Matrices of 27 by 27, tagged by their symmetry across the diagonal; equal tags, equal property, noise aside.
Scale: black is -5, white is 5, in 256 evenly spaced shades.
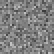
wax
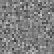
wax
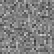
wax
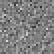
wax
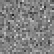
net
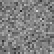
net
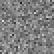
wax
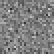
wax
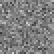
net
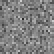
net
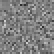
wax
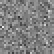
net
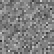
wax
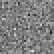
wax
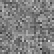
wax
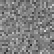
wax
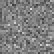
net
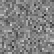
net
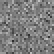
net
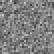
wax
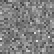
net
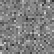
wax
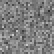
net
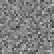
net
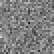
net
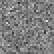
net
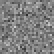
wax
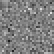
wax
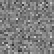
net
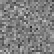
net
